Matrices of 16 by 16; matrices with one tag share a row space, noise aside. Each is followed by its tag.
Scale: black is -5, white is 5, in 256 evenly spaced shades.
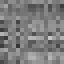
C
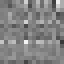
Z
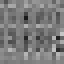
Z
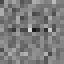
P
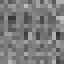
Z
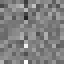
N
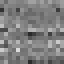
C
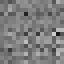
Z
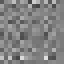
P
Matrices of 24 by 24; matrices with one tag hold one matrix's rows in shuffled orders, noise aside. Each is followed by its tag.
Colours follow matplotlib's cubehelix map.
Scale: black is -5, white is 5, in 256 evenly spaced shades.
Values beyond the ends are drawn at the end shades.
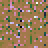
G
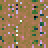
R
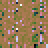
R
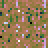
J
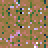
G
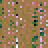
R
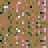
J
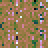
R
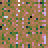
J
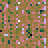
J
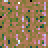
J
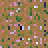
G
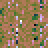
R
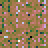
J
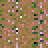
R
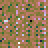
J
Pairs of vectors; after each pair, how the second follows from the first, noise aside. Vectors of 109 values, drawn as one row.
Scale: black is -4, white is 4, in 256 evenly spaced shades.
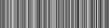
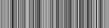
sign-scrambled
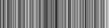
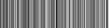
sign-scrambled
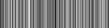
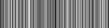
copied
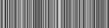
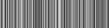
copied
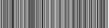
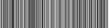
copied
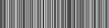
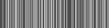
copied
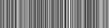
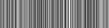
copied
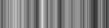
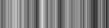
copied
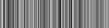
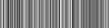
sign-scrambled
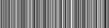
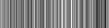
sign-scrambled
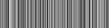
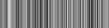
sign-scrambled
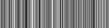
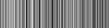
sign-scrambled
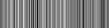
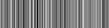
sign-scrambled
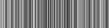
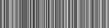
sign-scrambled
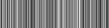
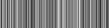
copied
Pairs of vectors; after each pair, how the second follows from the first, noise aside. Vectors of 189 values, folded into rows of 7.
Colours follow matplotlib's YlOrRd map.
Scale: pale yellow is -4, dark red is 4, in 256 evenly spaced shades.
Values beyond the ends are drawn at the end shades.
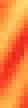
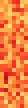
shuffled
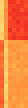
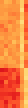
reversed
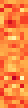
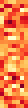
scaled up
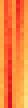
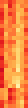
wrapped around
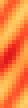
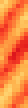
reversed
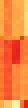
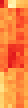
reversed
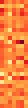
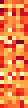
scaled up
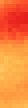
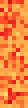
shuffled
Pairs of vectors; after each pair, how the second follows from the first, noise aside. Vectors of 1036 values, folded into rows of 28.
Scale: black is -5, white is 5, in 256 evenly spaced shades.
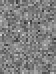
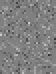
partly zeroed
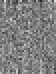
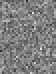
shuffled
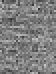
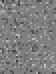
partly zeroed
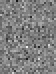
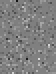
partly zeroed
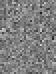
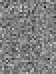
shuffled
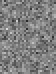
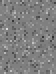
partly zeroed
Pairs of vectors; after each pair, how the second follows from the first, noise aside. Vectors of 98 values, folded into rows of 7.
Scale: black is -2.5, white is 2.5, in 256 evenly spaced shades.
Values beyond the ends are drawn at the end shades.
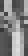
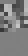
partly zeroed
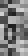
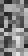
wrapped around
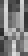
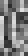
wrapped around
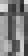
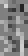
partly zeroed
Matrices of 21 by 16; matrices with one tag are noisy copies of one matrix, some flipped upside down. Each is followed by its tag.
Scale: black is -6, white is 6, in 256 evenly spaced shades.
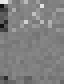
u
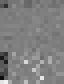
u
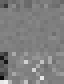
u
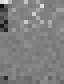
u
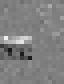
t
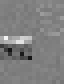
t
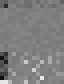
u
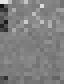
u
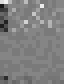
u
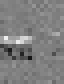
t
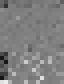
u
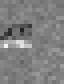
t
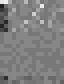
u
